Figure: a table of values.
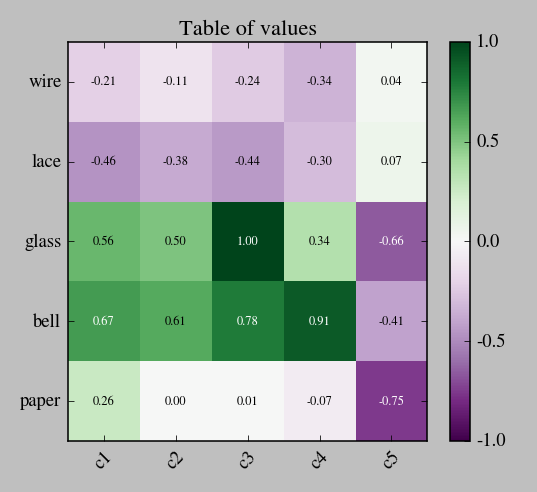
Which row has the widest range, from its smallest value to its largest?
glass
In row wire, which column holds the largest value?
c5
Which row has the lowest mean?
lace
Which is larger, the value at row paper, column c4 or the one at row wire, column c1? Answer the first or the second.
the first
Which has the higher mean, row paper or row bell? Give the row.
bell
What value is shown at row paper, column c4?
-0.07
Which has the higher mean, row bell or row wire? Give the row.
bell
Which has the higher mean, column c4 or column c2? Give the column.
c2
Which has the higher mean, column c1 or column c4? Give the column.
c1
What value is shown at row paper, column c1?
0.26
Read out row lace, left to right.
-0.46 -0.38 -0.44 -0.30 0.07
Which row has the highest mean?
bell
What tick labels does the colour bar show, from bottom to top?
-1.0, -0.5, 0.0, 0.5, 1.0
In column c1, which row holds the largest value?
bell
